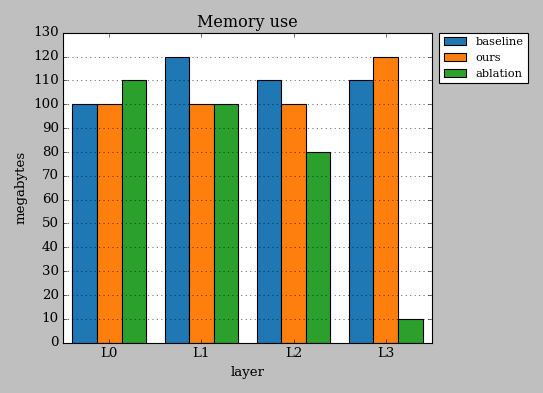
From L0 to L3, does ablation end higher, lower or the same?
lower
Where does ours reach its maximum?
L3
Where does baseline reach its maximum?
L1
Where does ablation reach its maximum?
L0
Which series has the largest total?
baseline
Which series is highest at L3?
ours
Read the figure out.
Title: Memory use
x-axis: layer, ticks L0 L1 L2 L3
y-axis: megabytes, ticks 0 10 20 30 40 50 60 70 80 90 100 110 120 130
Legend: baseline, ours, ablation
Values:
baseline: 100 120 110 110
ours: 100 100 100 120
ablation: 110 100 80 10
